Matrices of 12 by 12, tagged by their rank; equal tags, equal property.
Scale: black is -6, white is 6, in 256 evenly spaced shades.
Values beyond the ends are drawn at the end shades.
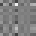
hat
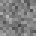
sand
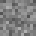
sand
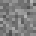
sand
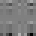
hat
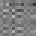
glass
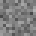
sand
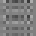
hat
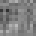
glass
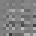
glass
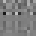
glass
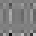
hat
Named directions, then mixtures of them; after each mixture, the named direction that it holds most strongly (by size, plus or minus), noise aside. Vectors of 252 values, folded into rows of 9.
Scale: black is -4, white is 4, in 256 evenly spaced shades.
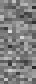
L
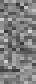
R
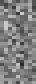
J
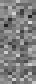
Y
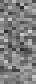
R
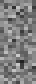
J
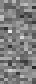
L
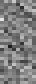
R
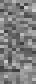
R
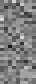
L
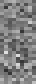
Y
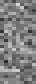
R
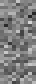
Y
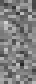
J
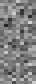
Y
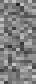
R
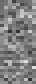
L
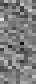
R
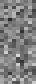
Y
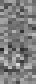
R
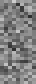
R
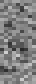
R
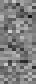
L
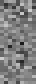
J
